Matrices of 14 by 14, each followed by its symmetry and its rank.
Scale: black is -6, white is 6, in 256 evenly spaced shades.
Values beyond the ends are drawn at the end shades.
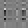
neither, rank one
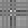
symmetric, rank one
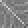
symmetric, full rank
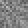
symmetric, rank three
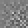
symmetric, rank three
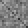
symmetric, full rank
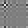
symmetric, rank one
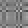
neither, rank one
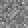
symmetric, full rank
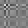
symmetric, rank one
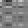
neither, rank one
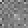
symmetric, rank three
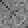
symmetric, full rank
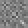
symmetric, rank three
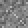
symmetric, full rank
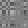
symmetric, rank one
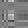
neither, rank one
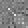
symmetric, rank three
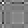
symmetric, rank one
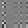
neither, rank one
